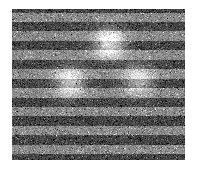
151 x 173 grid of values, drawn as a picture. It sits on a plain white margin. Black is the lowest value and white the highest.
The top middle is the ninth with the highest average. There are three bumps. Horizontal stripes repeat 8 times down the table. No overall slope runs across the table.
